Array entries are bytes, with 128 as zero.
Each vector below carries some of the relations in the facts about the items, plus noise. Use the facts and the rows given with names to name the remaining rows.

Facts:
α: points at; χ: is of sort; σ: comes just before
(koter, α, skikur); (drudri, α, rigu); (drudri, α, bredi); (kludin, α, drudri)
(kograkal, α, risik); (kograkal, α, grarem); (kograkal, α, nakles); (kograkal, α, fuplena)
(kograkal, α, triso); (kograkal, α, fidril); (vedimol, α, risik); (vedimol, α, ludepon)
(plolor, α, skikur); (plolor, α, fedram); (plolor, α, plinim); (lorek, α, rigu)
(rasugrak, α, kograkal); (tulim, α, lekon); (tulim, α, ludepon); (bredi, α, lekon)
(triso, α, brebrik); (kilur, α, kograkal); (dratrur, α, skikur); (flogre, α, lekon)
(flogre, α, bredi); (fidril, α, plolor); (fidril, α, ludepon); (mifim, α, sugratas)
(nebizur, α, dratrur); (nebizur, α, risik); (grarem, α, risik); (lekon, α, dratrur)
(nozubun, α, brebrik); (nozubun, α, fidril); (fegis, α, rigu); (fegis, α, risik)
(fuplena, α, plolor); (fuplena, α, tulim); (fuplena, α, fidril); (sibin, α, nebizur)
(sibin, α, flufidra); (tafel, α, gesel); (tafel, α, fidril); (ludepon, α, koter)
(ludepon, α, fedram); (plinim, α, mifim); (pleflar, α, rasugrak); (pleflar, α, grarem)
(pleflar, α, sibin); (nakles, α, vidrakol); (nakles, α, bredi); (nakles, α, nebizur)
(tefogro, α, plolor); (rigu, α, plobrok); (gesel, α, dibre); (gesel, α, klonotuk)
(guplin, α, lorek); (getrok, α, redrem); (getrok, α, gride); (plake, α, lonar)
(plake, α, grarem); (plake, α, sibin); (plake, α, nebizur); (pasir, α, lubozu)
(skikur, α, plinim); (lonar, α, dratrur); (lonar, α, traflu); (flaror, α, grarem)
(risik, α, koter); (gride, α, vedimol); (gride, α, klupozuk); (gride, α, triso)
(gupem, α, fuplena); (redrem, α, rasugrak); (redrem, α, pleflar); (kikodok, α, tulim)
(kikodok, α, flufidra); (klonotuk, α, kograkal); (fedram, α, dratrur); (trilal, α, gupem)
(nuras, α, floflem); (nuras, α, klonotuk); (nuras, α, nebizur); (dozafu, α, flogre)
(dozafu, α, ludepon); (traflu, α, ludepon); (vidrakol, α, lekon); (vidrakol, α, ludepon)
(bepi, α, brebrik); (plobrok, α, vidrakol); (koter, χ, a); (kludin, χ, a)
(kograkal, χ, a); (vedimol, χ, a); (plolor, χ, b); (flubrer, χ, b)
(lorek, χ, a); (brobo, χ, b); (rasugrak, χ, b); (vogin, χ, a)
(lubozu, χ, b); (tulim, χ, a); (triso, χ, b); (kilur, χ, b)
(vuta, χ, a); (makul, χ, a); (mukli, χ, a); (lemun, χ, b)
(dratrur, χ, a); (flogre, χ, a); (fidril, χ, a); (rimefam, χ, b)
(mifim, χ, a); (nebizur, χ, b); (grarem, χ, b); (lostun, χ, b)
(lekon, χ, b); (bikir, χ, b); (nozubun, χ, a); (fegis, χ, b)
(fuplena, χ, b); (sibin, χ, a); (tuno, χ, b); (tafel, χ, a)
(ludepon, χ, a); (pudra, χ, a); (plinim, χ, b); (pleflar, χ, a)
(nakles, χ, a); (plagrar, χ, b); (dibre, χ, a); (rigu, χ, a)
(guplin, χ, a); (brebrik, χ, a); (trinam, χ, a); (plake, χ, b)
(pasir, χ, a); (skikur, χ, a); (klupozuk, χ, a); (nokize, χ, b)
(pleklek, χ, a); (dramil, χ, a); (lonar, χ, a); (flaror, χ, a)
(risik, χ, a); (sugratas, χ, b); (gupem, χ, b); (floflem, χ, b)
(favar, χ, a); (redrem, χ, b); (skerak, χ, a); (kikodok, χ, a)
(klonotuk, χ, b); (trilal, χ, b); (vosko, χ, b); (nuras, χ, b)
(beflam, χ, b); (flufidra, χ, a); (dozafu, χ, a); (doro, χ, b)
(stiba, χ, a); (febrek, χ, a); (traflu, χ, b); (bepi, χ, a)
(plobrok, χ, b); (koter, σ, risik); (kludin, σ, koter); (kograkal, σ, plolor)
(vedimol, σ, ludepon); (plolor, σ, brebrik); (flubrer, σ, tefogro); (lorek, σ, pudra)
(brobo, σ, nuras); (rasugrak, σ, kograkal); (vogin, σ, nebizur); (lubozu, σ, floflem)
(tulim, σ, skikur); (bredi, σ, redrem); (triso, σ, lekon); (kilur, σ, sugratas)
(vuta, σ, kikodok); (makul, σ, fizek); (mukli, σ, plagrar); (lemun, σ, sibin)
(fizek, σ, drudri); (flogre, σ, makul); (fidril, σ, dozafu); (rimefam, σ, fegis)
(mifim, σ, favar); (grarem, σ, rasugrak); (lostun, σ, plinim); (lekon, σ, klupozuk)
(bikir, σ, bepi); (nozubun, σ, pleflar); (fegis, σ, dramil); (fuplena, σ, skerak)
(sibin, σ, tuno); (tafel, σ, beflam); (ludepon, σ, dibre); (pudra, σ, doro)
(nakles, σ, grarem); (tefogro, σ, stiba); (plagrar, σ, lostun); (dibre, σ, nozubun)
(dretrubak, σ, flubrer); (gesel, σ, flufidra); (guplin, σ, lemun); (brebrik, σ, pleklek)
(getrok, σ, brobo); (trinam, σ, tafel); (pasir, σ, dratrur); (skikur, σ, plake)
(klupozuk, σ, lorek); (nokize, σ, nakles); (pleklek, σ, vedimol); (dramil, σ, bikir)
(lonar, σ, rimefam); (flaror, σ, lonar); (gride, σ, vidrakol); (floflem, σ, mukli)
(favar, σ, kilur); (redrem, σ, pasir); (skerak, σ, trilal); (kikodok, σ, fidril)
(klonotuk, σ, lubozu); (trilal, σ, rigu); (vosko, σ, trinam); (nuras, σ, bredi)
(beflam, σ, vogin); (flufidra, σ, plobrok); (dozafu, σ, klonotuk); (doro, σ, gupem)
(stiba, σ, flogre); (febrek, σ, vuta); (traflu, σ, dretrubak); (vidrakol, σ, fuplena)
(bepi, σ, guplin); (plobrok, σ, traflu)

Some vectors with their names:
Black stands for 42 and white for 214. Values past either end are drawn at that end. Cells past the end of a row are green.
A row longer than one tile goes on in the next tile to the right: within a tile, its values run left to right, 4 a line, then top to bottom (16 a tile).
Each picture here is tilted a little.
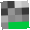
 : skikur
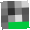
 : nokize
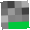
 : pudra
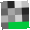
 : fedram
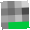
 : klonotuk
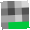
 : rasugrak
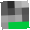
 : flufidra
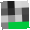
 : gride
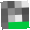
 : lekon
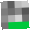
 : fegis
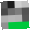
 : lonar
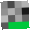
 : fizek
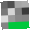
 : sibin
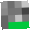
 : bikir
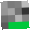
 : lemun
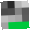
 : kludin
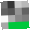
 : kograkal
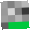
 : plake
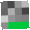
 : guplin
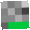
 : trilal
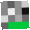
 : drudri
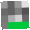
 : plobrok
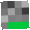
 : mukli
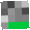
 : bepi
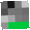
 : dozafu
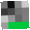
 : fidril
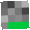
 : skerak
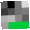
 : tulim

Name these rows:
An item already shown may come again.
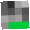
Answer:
trinam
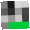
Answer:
gride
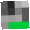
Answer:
febrek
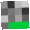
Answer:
tefogro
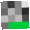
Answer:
bredi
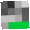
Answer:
nakles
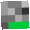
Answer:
lostun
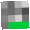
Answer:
nuras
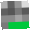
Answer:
fuplena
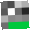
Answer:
dratrur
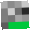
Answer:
plinim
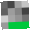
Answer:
lorek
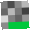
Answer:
nozubun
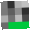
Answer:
dretrubak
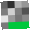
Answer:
risik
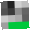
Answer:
flaror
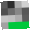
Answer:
nakles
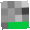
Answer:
redrem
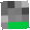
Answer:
brebrik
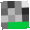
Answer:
bredi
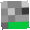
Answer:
gupem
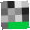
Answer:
fedram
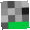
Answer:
fizek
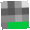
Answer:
fuplena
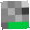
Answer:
trilal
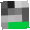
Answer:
lonar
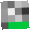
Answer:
nebizur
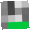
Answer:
grarem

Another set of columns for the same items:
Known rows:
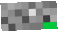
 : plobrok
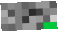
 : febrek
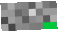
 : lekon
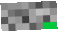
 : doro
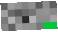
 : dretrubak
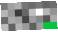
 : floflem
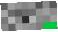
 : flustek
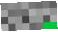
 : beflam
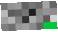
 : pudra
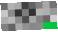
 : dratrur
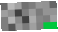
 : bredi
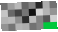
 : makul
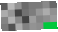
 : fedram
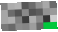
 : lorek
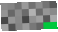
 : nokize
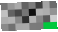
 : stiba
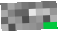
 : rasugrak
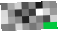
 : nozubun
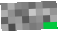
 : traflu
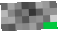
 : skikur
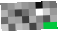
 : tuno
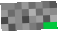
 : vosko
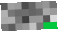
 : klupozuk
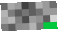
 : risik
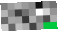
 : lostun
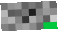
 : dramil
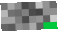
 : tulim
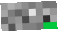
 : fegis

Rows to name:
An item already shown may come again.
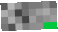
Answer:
fedram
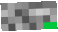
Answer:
plolor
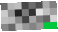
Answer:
ludepon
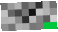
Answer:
mukli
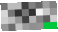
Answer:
sibin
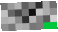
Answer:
mukli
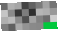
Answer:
dratrur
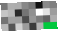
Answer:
plinim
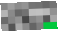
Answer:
trilal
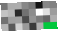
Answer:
plinim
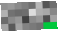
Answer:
nuras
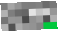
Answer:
redrem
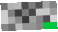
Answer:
vedimol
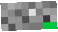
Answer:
plobrok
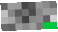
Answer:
fidril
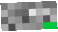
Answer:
rasugrak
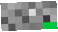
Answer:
plobrok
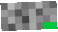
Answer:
vidrakol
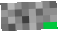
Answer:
vidrakol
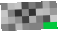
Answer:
flogre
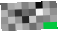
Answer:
fizek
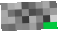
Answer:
lorek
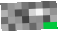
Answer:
klonotuk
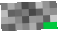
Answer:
lonar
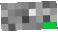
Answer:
kilur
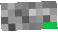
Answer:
traflu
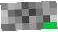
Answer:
dozafu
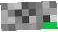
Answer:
rigu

